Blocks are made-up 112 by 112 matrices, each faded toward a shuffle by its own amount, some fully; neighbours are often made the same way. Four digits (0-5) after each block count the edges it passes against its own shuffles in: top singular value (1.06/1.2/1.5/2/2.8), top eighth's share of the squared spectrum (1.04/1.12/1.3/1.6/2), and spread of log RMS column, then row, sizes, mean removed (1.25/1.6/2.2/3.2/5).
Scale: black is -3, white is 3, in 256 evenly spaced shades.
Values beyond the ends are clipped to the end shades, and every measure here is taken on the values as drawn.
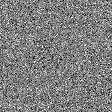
0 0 0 0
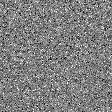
0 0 0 0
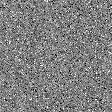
0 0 0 0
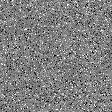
2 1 0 0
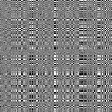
5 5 5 5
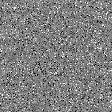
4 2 0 1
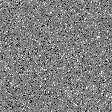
0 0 0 0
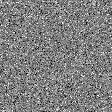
0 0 0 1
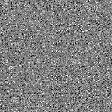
4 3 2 2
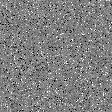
2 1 0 0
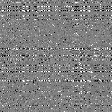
5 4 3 4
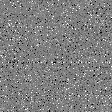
3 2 0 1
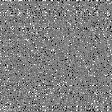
4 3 1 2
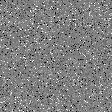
2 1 0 0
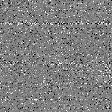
4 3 1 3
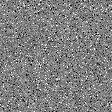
2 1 0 0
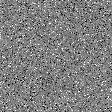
0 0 0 0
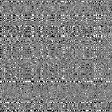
5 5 3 4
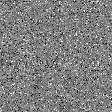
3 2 0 1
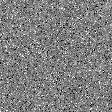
2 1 0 0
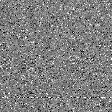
3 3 0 2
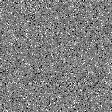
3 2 0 0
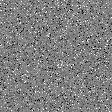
1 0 0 0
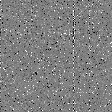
4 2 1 0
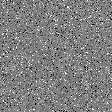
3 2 1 0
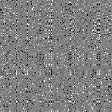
5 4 3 2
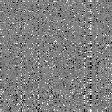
5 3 3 2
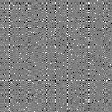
5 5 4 3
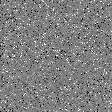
0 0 0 0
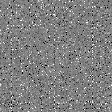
4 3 2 1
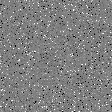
3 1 0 0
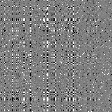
5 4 3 3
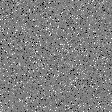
0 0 0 0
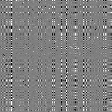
5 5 4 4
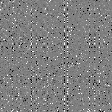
5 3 2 2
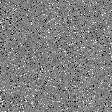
3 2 0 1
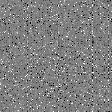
4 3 2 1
